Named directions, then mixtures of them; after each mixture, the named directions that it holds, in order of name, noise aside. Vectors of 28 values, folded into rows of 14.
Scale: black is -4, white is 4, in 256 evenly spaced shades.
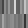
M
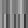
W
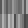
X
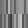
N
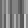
W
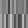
N, W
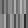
M, W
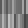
X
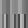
W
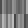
X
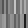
M, W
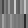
M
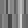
N, W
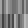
X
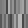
N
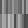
X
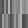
M, N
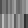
M, X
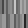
M, W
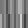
N, W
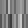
N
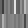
M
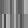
M, W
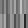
M, W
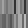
M, N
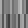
W, X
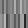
M, W
